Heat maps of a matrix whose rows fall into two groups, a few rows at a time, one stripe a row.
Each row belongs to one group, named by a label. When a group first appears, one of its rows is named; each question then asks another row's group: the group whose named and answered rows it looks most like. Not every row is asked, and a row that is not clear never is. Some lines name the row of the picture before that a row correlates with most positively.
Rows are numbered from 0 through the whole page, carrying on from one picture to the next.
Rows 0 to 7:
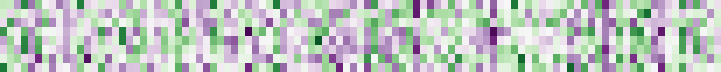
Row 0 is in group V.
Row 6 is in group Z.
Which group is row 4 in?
V
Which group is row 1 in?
Z
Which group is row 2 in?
Z
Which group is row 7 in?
V
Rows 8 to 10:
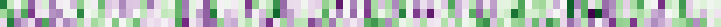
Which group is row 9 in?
V
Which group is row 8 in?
V
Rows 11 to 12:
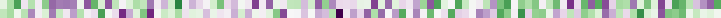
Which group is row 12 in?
V
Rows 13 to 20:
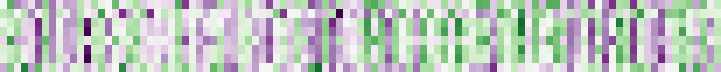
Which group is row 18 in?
Z
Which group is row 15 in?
Z
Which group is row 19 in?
Z
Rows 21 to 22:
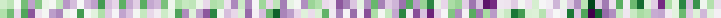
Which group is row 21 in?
V
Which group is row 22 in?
V
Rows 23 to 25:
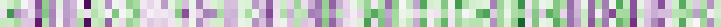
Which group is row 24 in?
Z
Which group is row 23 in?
Z
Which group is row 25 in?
Z
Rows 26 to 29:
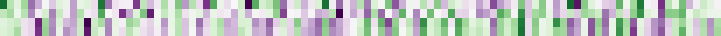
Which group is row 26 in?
V
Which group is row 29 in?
Z
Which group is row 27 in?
V
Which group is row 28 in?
Z
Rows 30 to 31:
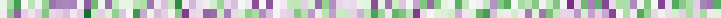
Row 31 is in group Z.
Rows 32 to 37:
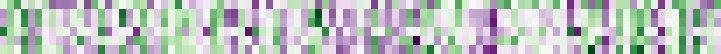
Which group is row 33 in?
V
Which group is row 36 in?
V
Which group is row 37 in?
V
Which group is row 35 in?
V
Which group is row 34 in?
V
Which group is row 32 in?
Z
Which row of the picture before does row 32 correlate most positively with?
30
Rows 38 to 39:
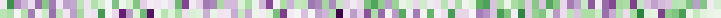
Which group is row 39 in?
V
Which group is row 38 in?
Z
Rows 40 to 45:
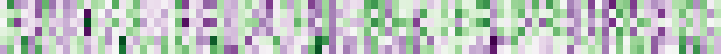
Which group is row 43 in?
Z
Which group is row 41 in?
Z
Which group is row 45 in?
V
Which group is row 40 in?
Z
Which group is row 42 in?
Z
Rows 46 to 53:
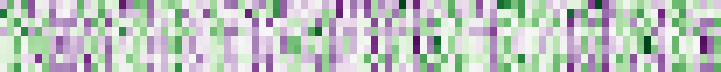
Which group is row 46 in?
V
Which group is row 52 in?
Z
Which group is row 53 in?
Z
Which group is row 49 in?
V
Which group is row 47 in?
V
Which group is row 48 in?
Z
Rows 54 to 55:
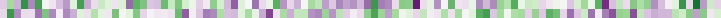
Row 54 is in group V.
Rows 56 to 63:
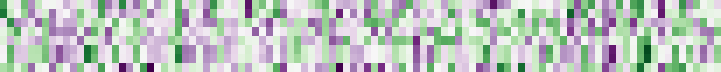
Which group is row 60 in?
Z
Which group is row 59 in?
Z
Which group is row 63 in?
V
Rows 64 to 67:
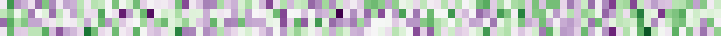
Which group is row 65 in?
V
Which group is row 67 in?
Z
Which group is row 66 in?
V
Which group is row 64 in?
Z
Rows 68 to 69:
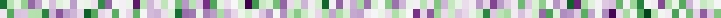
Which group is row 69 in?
Z
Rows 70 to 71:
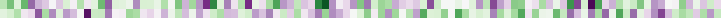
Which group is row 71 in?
Z
